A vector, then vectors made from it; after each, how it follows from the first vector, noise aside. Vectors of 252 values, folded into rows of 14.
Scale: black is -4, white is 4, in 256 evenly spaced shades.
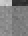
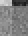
copied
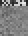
sign-scrambled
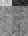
copied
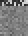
sign-scrambled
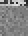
sign-scrambled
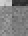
copied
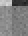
copied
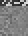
sign-scrambled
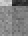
copied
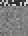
sign-scrambled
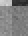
copied
